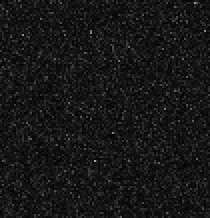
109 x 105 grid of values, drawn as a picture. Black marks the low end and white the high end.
There is no seam. The values are skewed, with a long tail toward high values. The grain is fine, like static. No single row or column stands out from its neighbours. No overall slope runs across the table. On average the colour sits 10% of the way up the scale.
